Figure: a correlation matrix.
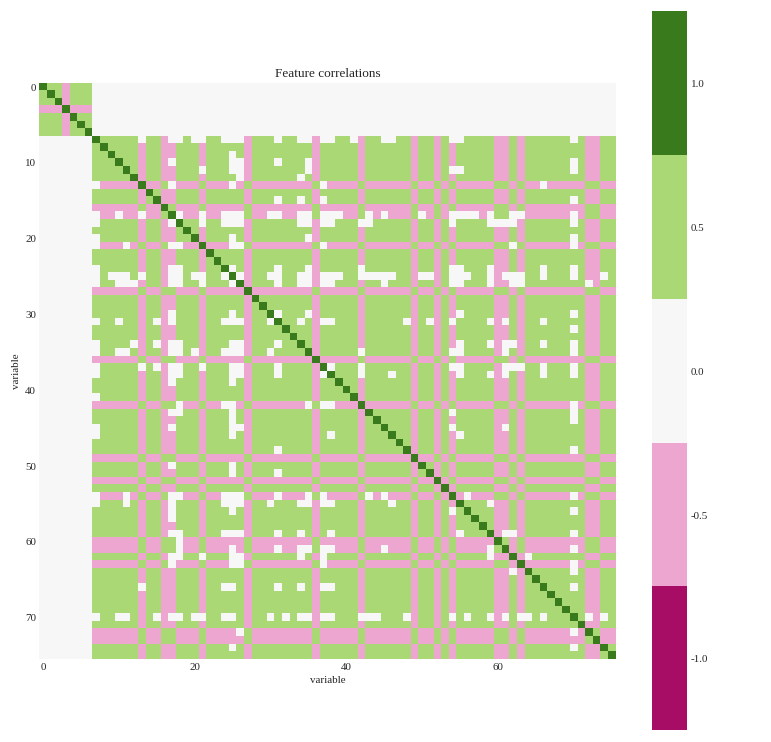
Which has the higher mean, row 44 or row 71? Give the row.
71
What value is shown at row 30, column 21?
-0.5
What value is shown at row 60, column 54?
0.5
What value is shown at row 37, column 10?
0.5
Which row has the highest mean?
57
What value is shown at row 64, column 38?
0.5
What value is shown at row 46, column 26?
0.5
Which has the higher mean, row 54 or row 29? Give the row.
29
